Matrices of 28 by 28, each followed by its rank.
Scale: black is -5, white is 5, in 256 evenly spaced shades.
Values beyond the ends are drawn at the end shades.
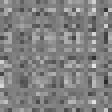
three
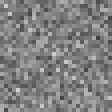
full rank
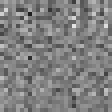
five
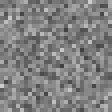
full rank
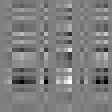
one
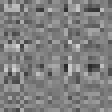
three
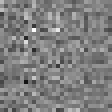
five
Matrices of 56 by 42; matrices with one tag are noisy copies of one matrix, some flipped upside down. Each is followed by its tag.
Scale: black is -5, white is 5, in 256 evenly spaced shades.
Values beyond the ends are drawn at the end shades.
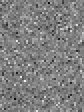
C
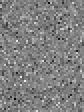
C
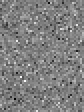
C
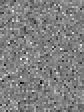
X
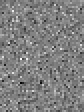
X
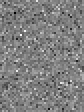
C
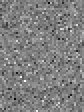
C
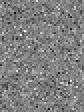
C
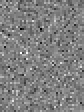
X
